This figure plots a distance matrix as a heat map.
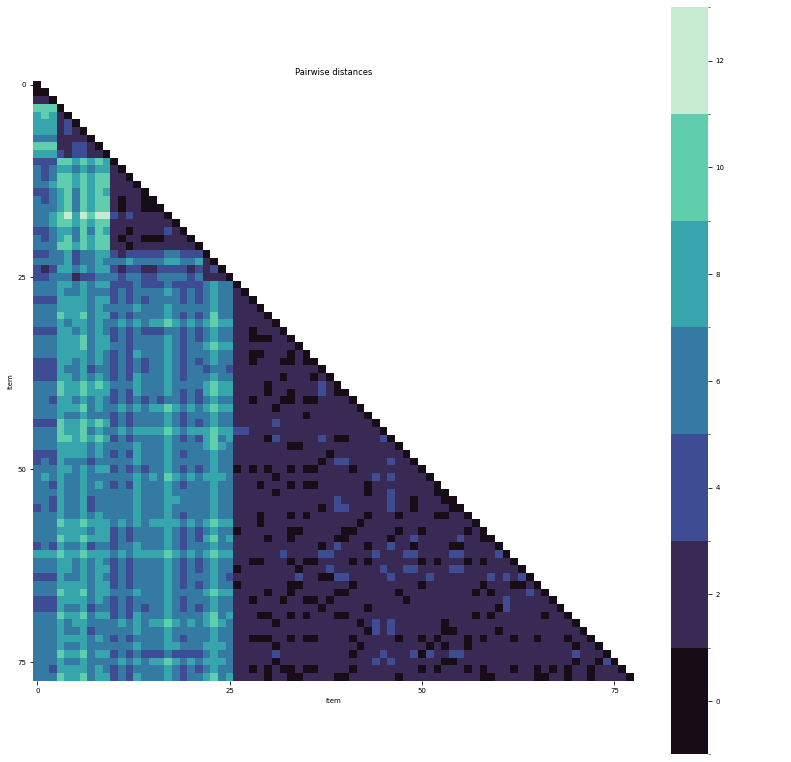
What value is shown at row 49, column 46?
4
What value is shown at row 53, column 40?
2
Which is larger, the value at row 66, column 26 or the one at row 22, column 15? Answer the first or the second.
the second
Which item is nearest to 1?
0
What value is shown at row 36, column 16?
6
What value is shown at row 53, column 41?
2
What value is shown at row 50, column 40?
2
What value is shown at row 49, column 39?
4
